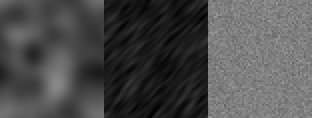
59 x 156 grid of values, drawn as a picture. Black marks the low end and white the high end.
The table splits into one row of 3 panels. Panel 1,1: low, smooth. Panel 1,2: very low, slanting up to the right, faint in contrast. Panel 1,3: middling, fine-grained, faint in contrast.
